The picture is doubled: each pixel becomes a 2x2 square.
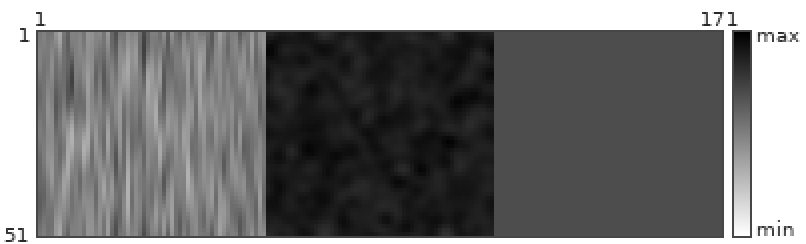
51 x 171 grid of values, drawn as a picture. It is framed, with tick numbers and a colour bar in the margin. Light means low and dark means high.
The table splits into one row of 3 panels. Panel 1,1: middling, streaked downward. Panel 1,2: very high, blotchy, faint in contrast. Panel 1,3: high, flat.
